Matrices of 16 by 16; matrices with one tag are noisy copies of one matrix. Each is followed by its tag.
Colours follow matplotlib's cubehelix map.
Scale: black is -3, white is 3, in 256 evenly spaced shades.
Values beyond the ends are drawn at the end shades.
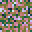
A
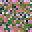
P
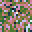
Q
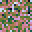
A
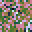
Q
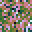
Q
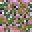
P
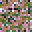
A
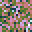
Q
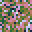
Q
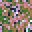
Q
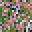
Q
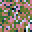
Q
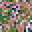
Q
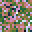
Q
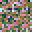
A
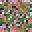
P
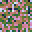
A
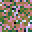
Q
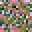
P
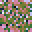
P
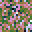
Q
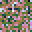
A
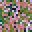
Q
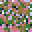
P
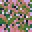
P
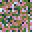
A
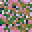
P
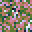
Q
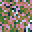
Q
